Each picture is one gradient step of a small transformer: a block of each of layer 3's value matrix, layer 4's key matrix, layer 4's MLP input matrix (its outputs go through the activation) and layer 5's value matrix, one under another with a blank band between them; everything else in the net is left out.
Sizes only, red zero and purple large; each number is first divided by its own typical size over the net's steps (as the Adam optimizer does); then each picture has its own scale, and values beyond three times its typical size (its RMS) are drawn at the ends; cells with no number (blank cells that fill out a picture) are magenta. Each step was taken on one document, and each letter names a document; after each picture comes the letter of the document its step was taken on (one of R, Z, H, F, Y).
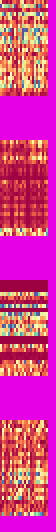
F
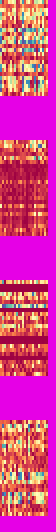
F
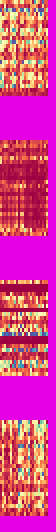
F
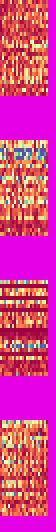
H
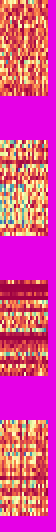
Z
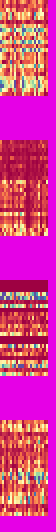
F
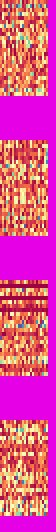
H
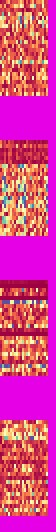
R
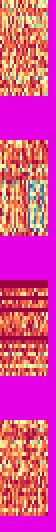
Z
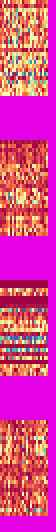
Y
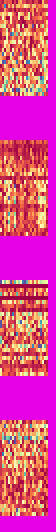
H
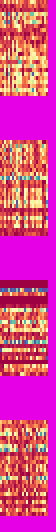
Y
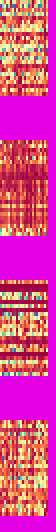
F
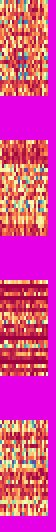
Z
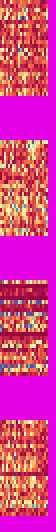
R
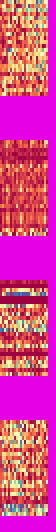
H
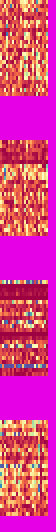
R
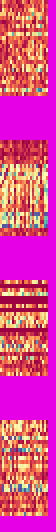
H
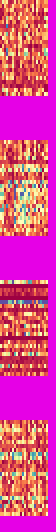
Z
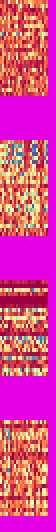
Y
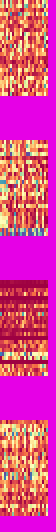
Z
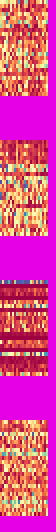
Z
